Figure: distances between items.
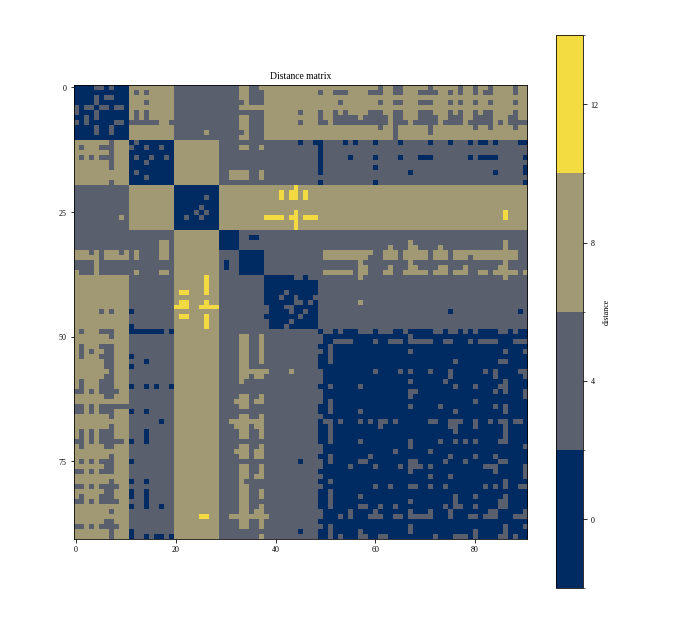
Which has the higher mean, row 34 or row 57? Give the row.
34
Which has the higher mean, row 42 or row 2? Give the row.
2
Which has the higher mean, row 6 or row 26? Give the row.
26
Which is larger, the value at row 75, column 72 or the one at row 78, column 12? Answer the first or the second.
the second
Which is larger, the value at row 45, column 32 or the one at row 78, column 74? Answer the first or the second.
the first
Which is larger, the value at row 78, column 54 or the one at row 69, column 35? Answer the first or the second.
the second
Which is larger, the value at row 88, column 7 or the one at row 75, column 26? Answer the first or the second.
the second
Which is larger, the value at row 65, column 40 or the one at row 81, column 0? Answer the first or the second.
the second
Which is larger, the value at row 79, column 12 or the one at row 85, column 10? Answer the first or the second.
the second
